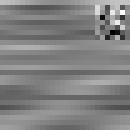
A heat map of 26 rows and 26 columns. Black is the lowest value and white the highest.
Histogram: heavy tails on both sides. Grain: streaks across. Slope: none. Roughest part: top right. Odd patch: rougher, in the top right.
